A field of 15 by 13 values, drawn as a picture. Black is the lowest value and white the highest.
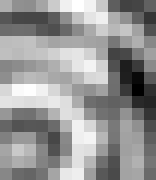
Seam: vertical, 70% of the way across, the left part higher. Odd rows or columns: none. Rings: centred on the bottom left. Ninth with the lowest average: middle right.
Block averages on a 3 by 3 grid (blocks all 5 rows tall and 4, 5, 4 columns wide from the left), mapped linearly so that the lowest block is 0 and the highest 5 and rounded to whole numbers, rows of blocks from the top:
3 5 2 | 5 5 0 | 3 4 3
